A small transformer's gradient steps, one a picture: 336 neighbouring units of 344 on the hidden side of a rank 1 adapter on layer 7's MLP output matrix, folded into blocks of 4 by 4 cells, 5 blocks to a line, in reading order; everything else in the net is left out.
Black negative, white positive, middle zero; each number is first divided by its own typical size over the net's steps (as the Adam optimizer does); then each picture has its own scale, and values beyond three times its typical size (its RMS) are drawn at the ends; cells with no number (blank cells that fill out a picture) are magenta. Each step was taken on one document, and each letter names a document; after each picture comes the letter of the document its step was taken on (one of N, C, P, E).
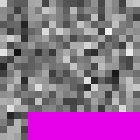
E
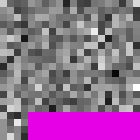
E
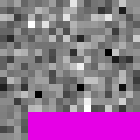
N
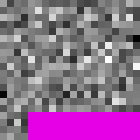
E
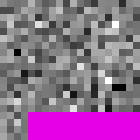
N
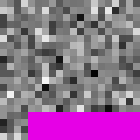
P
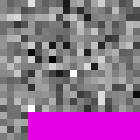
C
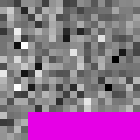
C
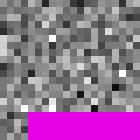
N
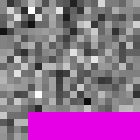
C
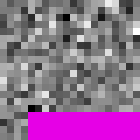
C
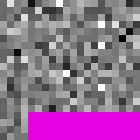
N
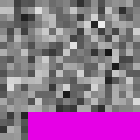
E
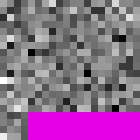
P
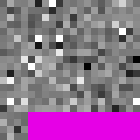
P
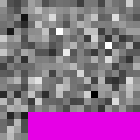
E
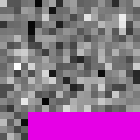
P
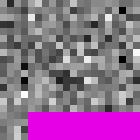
C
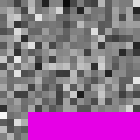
C
